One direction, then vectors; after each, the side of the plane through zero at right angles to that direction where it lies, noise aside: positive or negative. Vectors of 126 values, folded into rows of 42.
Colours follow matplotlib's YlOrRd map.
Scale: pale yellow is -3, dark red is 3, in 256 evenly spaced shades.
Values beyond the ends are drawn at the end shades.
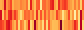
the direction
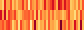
positive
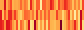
positive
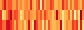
positive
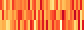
negative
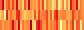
negative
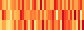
negative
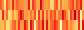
negative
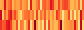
positive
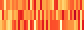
negative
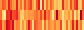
positive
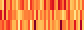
positive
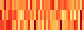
positive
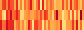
positive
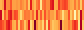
positive
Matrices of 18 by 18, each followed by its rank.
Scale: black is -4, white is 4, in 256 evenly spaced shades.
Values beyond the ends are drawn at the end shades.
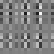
one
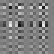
one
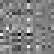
three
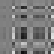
one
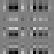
one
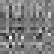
three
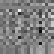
three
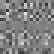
three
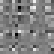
three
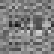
three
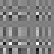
one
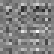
three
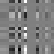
one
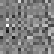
three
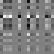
one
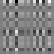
one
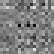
three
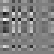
one
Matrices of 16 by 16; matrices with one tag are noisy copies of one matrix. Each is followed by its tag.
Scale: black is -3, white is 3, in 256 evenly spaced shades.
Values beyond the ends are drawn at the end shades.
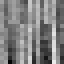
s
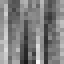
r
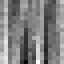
r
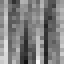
r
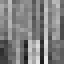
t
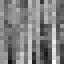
s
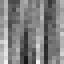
r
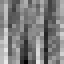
r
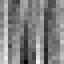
r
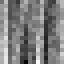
r
